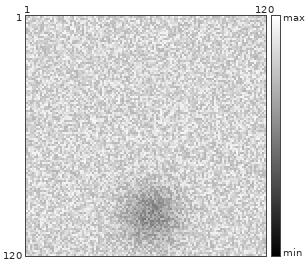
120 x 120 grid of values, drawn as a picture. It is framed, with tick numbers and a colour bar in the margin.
Mirror symmetry: none. Ninth with the lowest average: bottom middle. Dips: one, in the bottom middle. Average level on the scale: 80%. Odd rows or columns: none. Stripes: none.
